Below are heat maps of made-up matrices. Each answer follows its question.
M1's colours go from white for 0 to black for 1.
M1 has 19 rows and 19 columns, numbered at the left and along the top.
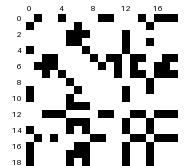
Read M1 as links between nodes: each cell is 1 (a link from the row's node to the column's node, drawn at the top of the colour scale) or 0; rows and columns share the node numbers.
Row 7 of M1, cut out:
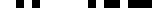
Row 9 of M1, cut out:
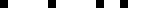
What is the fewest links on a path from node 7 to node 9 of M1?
3
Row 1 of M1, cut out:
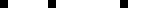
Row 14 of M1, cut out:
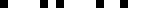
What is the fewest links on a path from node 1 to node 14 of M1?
2
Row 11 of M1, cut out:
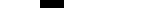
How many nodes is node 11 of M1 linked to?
3
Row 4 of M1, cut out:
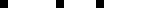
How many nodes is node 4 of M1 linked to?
3
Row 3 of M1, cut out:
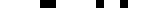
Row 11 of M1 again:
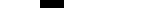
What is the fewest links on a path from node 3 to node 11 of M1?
2
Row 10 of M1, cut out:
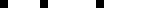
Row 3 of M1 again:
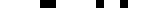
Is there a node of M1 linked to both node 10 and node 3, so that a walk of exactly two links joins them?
yes
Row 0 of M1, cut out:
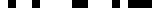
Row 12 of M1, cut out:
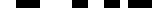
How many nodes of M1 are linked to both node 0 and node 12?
7
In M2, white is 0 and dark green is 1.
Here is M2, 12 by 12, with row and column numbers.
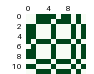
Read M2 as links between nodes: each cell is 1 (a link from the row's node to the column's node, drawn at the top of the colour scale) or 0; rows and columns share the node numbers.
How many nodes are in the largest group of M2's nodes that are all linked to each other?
3
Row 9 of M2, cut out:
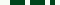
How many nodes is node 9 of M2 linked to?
7
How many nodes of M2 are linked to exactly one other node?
0
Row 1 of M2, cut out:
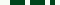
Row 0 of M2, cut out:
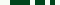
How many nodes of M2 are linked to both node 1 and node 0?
6
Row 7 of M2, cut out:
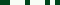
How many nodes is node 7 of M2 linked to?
5
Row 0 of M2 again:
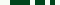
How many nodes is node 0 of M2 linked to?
7
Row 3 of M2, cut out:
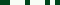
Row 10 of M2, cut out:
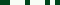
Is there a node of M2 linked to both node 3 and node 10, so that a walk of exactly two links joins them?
yes
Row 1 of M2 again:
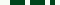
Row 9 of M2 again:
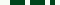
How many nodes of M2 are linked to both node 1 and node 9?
7
